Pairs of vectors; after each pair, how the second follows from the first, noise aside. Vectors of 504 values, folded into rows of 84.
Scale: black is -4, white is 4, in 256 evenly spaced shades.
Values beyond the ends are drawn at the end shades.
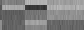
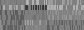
partly zeroed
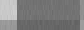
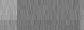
shrunk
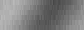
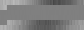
partly zeroed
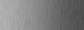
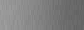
shrunk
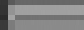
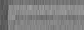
shrunk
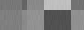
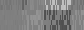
partly zeroed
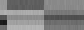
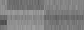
shrunk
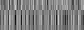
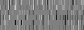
partly zeroed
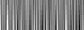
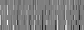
partly zeroed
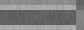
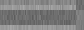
shrunk
